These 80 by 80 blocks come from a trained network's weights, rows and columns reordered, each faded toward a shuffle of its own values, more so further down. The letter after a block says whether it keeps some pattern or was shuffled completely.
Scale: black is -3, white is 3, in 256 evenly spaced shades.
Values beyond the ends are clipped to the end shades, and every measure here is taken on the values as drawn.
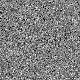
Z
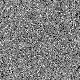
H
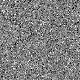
Z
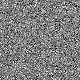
Z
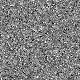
H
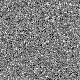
H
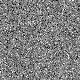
H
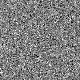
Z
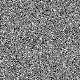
Z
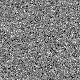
H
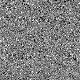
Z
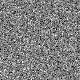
H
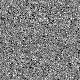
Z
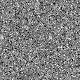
H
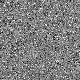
H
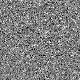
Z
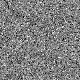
H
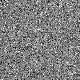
H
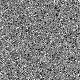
H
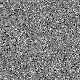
H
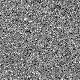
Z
